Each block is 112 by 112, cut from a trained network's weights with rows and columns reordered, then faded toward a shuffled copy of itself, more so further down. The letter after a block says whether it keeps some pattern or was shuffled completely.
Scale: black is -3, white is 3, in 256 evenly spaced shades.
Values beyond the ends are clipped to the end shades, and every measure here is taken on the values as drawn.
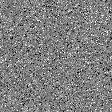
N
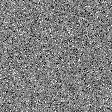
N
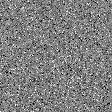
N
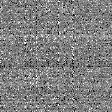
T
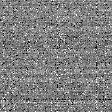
T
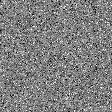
N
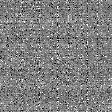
T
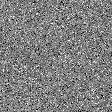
N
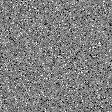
N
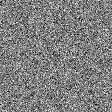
N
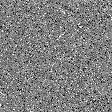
N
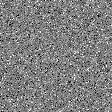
N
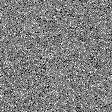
N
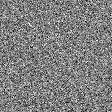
N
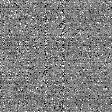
T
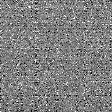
T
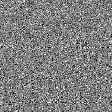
T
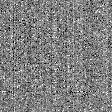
T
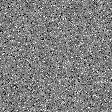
N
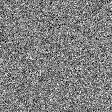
N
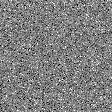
N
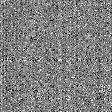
T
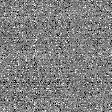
T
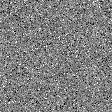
N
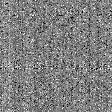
T
